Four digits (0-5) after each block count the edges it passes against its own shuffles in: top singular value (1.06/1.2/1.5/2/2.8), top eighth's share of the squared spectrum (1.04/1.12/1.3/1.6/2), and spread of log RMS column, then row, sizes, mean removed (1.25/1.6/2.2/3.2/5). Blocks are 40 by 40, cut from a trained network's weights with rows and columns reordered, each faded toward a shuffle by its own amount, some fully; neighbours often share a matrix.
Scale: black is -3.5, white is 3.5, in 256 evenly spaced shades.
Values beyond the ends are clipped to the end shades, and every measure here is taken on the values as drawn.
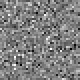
1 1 0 0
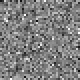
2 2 0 1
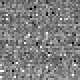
1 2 0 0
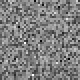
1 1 0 0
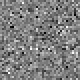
1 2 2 1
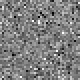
1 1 0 0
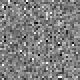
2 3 2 0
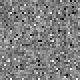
1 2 0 1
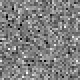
1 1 0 0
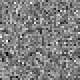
2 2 0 1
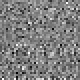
3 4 0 3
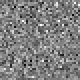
2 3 0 2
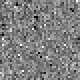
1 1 0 0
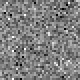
0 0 0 0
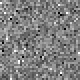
0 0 0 0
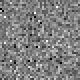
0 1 0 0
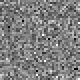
1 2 1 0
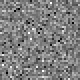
0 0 0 0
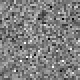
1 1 0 0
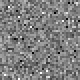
0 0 0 0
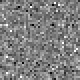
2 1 0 0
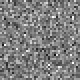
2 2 0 1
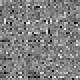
3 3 0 2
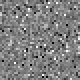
0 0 0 0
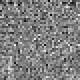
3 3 0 1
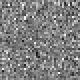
2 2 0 1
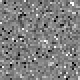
0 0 0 0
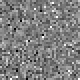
1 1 0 0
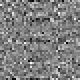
3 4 1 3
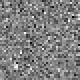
1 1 0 0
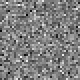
1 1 0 1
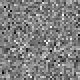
1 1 0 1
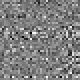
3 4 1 3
